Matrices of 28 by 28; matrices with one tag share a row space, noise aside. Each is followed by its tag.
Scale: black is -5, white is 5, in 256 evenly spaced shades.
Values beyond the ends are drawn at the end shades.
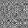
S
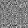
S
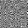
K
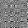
K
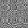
S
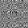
S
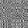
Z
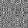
Z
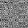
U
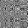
K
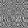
Z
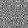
Z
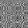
Z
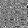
K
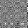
K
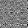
K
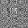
S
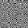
S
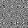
Z
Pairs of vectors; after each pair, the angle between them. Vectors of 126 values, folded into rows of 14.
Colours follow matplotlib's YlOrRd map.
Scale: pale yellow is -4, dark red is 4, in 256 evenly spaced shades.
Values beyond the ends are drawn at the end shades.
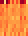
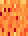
partly opposed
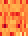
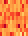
nearly parallel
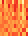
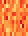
partly opposed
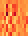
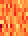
partly aligned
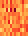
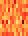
partly opposed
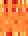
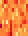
partly aligned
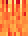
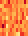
orthogonal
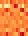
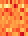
nearly parallel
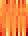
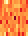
partly opposed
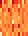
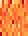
nearly opposite
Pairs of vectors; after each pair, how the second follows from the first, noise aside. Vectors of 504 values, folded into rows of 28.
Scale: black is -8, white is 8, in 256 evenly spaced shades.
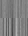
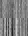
scaled up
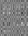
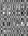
scaled up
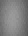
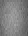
copied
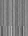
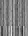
scaled up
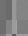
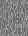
shuffled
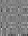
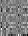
scaled up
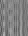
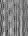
scaled up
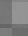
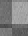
scaled up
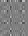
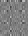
copied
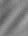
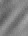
copied
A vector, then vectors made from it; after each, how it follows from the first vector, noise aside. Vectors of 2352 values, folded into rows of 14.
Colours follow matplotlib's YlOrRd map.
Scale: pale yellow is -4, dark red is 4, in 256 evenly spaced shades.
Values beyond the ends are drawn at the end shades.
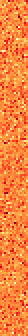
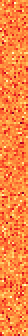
reversed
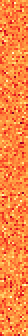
reversed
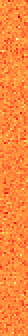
shrunk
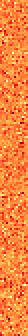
reversed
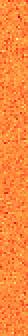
shrunk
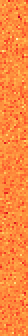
shrunk
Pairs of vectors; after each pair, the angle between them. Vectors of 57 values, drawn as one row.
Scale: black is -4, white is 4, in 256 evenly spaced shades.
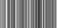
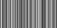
partly opposed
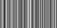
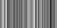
partly aligned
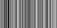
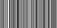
nearly opposite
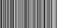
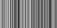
orthogonal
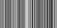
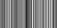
nearly opposite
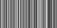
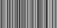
nearly opposite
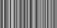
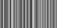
nearly parallel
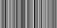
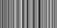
orthogonal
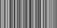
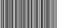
partly opposed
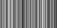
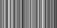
nearly parallel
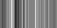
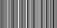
orthogonal
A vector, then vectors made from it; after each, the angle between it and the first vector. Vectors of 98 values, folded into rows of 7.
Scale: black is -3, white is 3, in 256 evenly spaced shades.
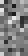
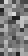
nearly opposite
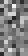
nearly opposite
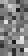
orthogonal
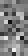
orthogonal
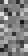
orthogonal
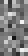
partly opposed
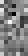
nearly parallel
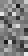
orthogonal
